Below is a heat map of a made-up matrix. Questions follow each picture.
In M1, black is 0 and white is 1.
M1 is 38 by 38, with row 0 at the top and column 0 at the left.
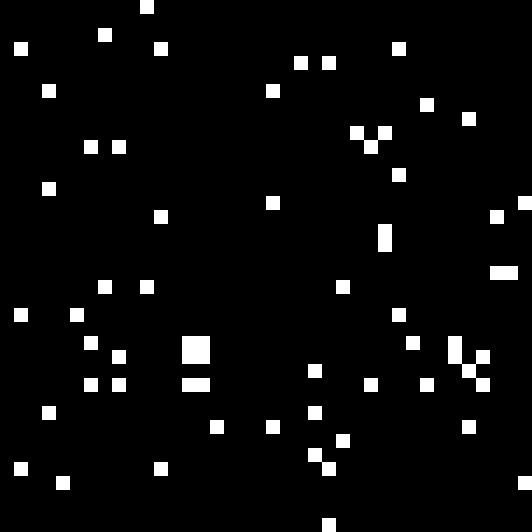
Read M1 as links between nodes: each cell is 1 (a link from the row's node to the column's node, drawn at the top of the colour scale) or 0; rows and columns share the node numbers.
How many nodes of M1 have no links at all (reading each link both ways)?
1
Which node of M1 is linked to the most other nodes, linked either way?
node 27
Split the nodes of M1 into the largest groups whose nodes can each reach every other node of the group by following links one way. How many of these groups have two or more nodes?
0
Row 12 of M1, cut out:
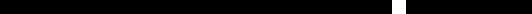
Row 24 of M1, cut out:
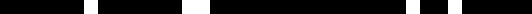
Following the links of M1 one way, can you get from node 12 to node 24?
no
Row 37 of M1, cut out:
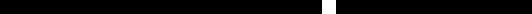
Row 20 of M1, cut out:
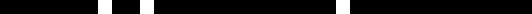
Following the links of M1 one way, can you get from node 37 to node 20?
no
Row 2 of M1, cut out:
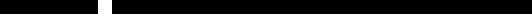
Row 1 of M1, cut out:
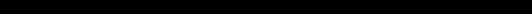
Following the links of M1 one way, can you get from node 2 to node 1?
yes
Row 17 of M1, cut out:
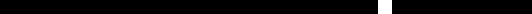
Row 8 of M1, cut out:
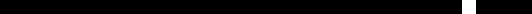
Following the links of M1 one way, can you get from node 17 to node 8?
yes
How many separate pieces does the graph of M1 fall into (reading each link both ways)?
2
